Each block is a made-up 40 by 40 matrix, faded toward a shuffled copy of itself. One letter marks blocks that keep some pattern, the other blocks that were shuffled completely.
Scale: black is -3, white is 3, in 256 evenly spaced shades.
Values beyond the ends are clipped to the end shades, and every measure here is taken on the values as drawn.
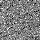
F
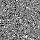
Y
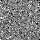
F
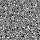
Y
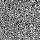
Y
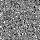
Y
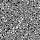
F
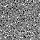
Y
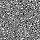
Y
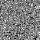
Y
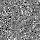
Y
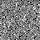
Y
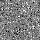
F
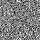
Y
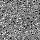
F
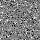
F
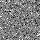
F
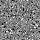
F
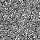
F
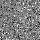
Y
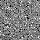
Y
